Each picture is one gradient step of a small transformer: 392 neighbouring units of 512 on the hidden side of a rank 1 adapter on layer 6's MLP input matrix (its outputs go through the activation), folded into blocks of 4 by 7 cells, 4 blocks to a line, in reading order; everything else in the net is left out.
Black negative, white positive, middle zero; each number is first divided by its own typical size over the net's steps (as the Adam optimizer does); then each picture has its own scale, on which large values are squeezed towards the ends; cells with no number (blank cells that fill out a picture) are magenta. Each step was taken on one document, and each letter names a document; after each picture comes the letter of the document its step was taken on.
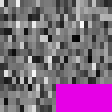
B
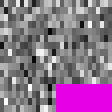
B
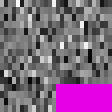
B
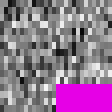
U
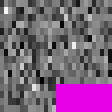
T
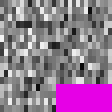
U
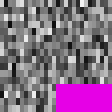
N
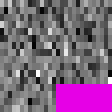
T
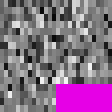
U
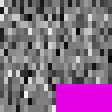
T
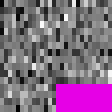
T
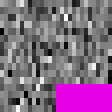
T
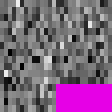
B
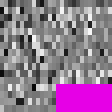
U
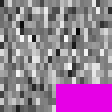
U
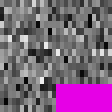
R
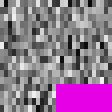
N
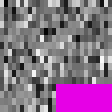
B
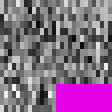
N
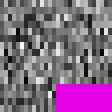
R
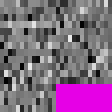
B
